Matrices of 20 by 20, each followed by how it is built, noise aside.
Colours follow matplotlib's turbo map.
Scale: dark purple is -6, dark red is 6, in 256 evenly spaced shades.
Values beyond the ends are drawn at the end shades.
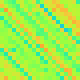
Toeplitz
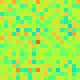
low rank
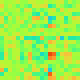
low rank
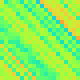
Toeplitz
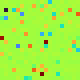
sparse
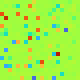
sparse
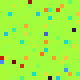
sparse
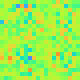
low rank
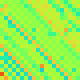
Toeplitz
